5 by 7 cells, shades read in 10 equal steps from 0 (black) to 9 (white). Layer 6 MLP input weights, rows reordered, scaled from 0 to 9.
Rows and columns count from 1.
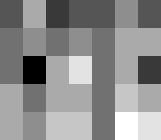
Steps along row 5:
down up same down up down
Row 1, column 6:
5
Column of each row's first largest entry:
2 6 4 6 6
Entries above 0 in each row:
7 7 6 7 7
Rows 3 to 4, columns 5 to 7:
4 6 2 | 4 7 6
